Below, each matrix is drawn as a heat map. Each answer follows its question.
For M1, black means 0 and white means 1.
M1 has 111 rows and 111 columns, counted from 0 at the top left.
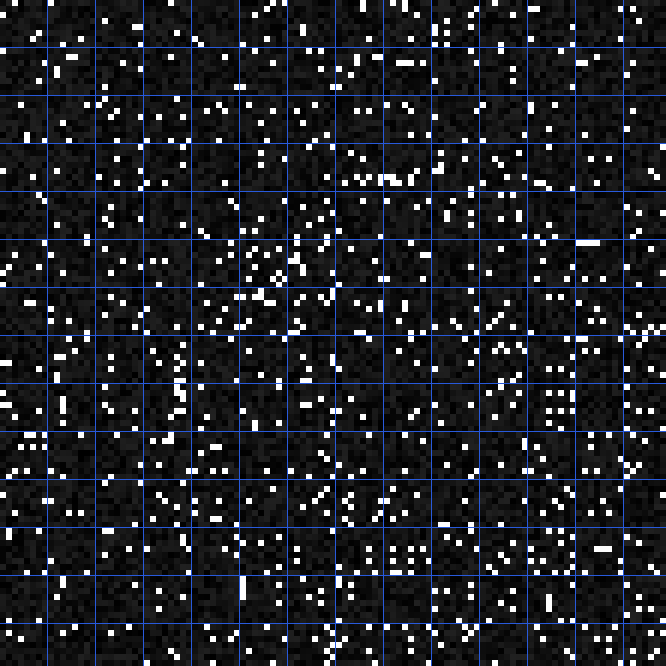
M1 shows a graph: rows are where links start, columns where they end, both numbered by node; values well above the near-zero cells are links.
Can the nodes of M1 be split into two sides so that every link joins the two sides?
yes
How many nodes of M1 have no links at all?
1
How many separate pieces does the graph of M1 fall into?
2
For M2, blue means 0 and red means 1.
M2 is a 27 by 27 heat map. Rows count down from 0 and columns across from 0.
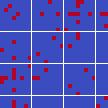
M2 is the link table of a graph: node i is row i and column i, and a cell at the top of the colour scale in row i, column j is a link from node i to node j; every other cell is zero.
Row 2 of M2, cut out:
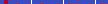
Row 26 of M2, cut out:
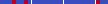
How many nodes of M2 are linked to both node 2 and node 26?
0
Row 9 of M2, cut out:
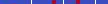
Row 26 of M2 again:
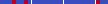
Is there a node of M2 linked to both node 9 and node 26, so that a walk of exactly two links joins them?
no
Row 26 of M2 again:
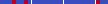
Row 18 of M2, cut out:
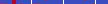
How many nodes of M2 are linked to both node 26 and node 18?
1
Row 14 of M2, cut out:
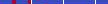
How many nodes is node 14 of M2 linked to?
2
